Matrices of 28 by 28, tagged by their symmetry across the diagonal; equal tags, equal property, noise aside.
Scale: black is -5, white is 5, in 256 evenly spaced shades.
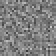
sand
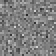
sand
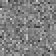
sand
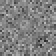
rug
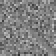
sand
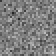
rug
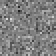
sand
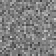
sand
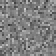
sand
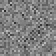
rug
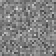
rug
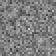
rug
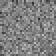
rug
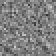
sand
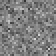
rug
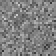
rug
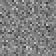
sand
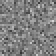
sand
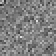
rug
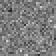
rug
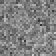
rug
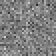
sand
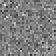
rug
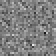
sand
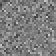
rug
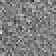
sand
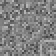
rug
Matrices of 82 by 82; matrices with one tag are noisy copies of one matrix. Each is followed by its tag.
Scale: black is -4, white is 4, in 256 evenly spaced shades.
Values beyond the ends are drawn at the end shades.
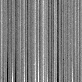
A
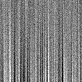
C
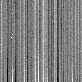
A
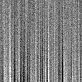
C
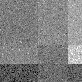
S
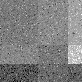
S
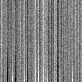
A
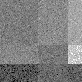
S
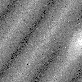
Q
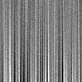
C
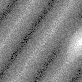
Q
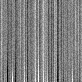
A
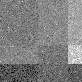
S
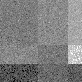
S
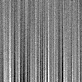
C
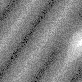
Q
